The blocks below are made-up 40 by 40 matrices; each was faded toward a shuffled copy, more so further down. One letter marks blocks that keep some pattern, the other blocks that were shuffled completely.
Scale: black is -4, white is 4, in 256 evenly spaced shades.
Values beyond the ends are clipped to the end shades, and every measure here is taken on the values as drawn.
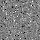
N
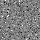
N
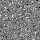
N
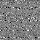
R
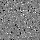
N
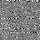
R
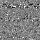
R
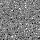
N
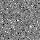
N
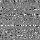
R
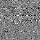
R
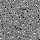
N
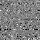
R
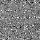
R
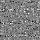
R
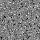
N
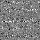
R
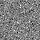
N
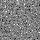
N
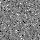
N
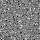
N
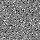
N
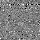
R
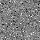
N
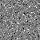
N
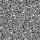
N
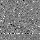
R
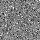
N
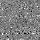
R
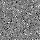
N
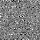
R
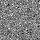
N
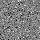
N
